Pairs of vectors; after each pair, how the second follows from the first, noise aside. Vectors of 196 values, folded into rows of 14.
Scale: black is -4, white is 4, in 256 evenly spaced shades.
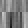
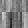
copied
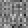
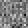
copied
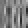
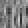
copied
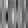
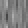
shrunk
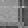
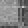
copied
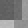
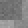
shrunk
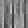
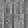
shrunk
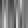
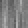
shrunk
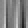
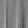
shrunk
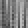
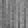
shrunk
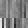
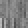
shrunk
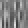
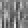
copied
